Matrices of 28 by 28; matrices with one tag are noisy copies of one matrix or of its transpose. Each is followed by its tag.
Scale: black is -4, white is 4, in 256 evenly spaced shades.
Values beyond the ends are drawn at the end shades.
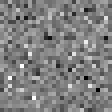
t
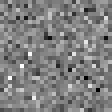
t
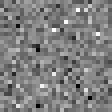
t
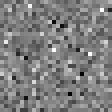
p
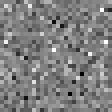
p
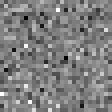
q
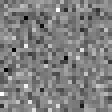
q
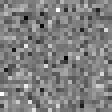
q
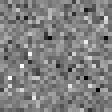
t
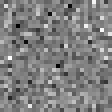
q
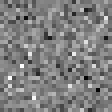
t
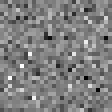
t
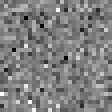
q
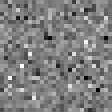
t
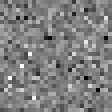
t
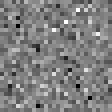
t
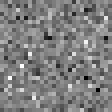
t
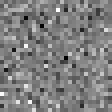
q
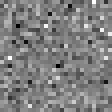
q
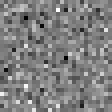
q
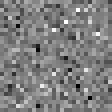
t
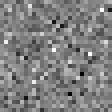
p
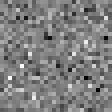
t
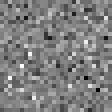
t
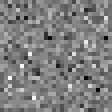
t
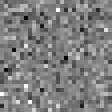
q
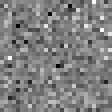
q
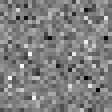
t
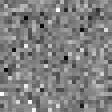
q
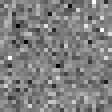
q
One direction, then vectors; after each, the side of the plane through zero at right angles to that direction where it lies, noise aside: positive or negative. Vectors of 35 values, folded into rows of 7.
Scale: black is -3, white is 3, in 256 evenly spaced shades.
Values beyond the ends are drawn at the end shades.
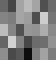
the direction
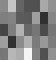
negative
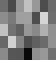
positive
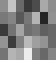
negative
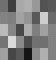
positive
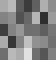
negative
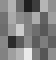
negative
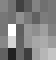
positive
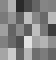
negative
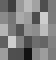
positive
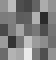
negative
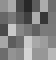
negative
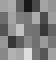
negative
